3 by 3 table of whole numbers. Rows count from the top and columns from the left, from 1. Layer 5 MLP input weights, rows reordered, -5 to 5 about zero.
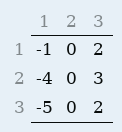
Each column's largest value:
-1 0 3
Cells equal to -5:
1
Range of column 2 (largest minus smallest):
0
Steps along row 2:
up up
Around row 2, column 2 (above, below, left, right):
0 0 -4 3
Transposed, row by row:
-1 -4 -5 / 0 0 0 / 2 3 2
